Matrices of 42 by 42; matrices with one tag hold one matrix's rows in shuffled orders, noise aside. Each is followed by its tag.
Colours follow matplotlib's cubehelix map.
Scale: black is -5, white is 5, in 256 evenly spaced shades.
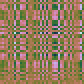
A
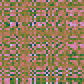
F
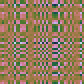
A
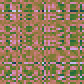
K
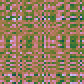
K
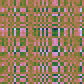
A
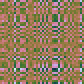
A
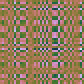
A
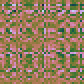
K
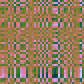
A
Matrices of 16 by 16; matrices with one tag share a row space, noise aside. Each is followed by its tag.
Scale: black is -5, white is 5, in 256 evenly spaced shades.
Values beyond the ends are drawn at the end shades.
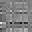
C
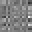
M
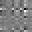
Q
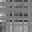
C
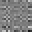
M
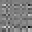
M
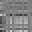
C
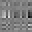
M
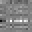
C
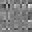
M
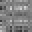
C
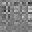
M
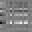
C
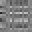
C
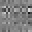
M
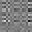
M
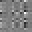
Q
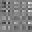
M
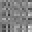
M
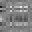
C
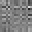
M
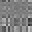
M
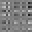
M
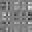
M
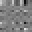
Q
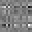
M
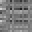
C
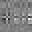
M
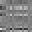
C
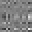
M
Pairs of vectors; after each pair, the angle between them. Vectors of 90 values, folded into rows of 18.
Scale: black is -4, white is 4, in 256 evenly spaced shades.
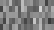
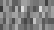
nearly parallel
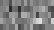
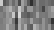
partly opposed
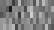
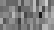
orthogonal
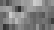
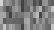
partly opposed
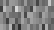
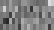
partly aligned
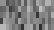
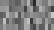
partly aligned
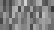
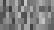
partly aligned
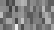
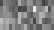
orthogonal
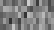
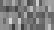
nearly opposite
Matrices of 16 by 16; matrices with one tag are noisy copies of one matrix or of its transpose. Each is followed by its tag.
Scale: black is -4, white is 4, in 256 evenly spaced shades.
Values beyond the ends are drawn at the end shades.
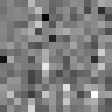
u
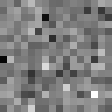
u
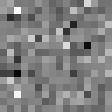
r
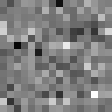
u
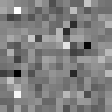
r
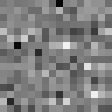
u
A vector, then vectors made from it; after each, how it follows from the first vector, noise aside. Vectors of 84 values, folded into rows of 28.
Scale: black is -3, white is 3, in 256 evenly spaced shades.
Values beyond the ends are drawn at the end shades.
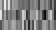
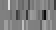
partly zeroed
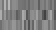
shrunk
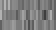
shrunk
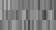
shrunk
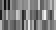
negated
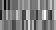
negated
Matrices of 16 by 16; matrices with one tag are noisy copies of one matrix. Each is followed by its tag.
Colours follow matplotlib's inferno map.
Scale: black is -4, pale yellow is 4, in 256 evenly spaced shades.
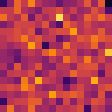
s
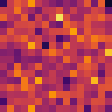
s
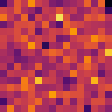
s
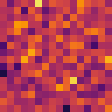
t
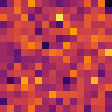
s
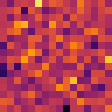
t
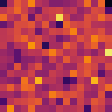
s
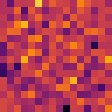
t
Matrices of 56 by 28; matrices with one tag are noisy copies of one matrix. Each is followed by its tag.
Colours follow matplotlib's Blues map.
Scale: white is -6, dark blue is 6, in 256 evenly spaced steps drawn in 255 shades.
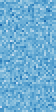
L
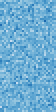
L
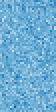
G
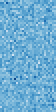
L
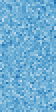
G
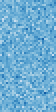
G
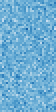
G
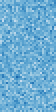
G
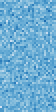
L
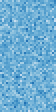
G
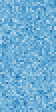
G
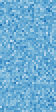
L
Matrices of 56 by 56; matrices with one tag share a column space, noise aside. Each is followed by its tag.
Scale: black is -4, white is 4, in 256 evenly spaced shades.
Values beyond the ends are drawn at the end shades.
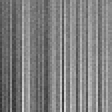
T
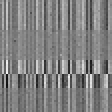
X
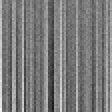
T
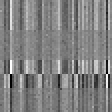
X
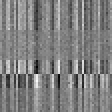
X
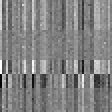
X
